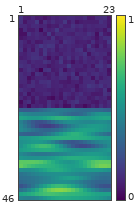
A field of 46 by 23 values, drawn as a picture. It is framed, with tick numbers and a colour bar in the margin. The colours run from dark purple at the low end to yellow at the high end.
The table splits into 2 rows of 1 panel. Panel 1,1: very low, fine-grained, faint in contrast. Panel 2,1: middling, streaked across, strong in contrast.
